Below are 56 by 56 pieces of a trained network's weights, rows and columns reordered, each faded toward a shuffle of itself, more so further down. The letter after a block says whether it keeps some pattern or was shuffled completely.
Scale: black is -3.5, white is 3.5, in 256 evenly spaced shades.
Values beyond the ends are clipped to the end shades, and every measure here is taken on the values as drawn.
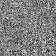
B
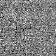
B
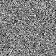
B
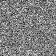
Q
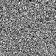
B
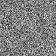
B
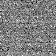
B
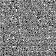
B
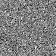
Q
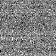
B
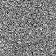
B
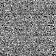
B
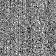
B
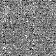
B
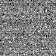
B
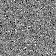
Q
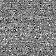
B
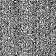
B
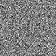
B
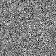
B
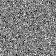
Q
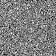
Q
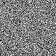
Q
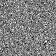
Q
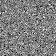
Q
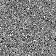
Q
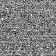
B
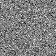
Q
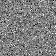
Q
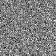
B
